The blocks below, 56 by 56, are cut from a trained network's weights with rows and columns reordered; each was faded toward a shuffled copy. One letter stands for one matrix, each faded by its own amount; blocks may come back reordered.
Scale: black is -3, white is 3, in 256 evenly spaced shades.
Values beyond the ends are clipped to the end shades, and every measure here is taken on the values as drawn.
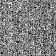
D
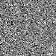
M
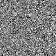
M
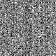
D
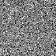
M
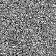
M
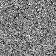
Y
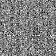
D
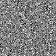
M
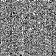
D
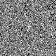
M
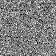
Y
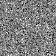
M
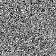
Y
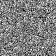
Y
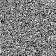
Y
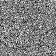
Y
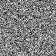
Y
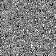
M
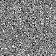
M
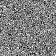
Y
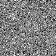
M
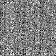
D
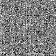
D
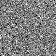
M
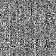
D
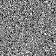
M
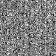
D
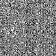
D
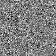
M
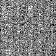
D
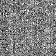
D
